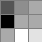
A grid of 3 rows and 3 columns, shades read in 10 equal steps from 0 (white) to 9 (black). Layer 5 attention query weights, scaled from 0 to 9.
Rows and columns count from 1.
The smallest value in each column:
3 0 1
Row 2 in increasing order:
3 3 9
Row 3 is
3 0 1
